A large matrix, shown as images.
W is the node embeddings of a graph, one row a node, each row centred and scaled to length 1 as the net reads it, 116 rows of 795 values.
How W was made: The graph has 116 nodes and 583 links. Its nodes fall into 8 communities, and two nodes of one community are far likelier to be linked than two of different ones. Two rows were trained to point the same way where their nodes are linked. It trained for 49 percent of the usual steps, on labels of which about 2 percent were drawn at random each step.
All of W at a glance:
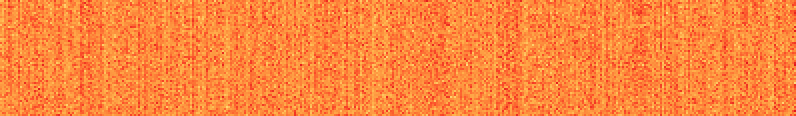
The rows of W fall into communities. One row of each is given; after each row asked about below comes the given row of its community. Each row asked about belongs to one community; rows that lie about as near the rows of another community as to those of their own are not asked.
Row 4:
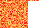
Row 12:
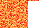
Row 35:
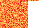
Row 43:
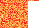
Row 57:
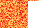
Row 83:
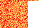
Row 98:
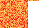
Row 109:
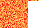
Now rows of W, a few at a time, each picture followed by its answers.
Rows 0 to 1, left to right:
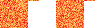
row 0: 109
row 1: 109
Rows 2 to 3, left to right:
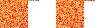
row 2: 35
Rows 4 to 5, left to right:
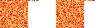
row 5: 4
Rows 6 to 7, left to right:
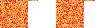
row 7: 57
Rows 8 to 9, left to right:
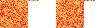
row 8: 98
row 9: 12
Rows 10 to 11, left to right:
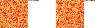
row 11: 43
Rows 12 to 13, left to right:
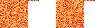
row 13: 12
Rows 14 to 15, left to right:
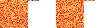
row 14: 4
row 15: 109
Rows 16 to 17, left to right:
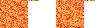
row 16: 35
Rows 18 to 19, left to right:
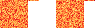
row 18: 35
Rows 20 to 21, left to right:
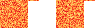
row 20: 109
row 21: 57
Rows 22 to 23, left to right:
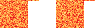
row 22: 35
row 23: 12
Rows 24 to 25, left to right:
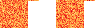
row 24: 35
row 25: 35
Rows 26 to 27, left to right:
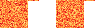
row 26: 83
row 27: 35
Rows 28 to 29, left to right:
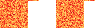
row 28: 57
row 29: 43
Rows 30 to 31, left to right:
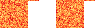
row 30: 43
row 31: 109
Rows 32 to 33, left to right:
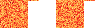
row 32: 109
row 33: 98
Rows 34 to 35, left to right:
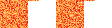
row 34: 12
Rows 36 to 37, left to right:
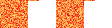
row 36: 57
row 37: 4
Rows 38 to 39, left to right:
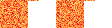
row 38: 83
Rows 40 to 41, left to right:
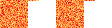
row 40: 12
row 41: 109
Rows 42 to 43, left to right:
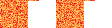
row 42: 57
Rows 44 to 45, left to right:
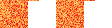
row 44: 12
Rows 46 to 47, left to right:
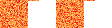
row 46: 12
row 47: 83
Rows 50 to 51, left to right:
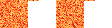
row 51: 12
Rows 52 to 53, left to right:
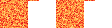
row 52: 4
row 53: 109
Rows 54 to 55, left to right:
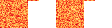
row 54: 57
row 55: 109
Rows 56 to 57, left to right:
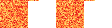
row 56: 57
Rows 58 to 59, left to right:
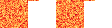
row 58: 35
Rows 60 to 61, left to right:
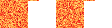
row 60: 109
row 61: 98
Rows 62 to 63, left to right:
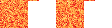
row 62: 4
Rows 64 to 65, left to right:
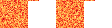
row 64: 35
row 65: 83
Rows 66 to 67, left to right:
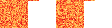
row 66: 12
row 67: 83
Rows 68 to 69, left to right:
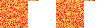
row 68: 98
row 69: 4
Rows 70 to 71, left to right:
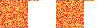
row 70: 109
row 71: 57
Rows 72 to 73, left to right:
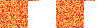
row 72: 12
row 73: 109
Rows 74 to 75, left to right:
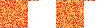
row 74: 109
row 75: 4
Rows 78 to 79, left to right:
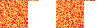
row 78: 4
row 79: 43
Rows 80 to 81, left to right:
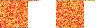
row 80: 57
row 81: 98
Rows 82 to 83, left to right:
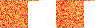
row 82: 35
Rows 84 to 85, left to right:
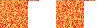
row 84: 4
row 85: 12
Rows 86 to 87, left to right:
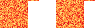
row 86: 109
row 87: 4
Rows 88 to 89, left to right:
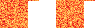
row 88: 57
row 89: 12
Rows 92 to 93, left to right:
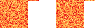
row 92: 4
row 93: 57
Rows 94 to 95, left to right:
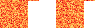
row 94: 57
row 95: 57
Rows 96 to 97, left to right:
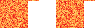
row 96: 35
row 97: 35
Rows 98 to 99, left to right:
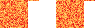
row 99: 12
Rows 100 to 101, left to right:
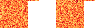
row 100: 83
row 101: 98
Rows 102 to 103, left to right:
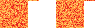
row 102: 12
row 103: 12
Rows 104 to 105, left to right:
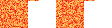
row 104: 35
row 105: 57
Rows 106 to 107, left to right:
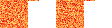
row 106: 83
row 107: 83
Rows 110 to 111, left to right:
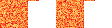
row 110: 4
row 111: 35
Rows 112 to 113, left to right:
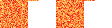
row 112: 109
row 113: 4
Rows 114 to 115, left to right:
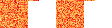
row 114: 43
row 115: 35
